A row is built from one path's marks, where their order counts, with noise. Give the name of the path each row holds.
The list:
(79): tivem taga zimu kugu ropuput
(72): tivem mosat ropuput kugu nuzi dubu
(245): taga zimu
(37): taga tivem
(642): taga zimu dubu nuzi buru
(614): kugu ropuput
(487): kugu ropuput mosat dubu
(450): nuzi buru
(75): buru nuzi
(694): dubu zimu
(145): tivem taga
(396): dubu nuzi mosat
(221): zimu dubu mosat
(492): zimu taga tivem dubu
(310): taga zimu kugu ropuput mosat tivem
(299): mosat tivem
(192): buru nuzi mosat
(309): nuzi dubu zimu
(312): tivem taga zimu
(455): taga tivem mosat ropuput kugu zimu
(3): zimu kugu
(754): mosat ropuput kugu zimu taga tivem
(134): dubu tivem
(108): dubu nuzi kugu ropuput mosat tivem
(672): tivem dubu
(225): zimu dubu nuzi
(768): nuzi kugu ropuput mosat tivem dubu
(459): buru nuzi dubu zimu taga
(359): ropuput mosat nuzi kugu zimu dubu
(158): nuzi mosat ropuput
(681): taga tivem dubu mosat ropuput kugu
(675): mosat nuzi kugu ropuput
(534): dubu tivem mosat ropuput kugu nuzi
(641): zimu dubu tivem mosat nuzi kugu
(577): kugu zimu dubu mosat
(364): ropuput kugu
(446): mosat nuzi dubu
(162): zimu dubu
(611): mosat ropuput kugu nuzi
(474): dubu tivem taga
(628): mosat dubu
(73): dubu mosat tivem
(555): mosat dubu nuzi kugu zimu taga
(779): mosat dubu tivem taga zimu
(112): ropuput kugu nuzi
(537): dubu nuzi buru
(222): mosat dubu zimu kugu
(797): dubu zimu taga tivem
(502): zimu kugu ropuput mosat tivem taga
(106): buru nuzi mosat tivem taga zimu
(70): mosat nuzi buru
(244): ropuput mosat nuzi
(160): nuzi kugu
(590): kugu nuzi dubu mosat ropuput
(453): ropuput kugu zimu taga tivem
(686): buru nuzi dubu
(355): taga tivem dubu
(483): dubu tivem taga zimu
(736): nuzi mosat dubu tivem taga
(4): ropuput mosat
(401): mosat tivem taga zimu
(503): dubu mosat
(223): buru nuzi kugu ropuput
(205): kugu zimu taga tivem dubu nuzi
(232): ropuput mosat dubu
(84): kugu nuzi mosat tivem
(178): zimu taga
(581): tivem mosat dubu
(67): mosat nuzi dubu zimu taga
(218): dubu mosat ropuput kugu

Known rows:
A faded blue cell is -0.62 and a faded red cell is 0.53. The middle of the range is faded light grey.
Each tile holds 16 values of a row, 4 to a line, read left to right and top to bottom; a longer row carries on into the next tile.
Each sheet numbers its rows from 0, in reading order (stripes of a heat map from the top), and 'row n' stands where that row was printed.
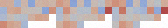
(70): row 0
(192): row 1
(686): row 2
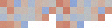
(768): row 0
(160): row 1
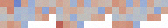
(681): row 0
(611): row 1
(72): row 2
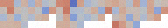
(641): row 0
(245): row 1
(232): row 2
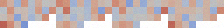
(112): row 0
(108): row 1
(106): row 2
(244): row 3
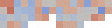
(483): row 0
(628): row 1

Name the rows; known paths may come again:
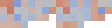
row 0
(492)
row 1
(534)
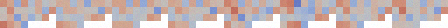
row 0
(453)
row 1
(446)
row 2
(779)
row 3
(222)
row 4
(3)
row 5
(145)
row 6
(768)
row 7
(225)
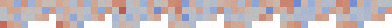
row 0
(754)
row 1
(232)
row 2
(694)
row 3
(178)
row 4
(628)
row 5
(312)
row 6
(79)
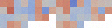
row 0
(134)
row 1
(681)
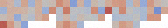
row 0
(244)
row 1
(223)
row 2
(73)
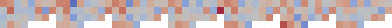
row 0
(537)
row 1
(245)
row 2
(205)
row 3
(75)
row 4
(160)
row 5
(364)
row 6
(401)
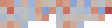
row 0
(108)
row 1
(686)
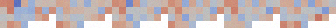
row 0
(355)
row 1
(158)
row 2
(310)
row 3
(502)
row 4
(641)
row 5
(299)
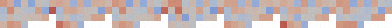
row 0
(192)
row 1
(675)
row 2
(106)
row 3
(162)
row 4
(67)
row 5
(611)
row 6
(72)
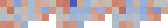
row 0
(590)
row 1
(37)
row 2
(474)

